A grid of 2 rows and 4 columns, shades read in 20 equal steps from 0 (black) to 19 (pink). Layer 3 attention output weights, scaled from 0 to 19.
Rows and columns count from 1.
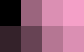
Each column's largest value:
4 12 17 19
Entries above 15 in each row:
2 1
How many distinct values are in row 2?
4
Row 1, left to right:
0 12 17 19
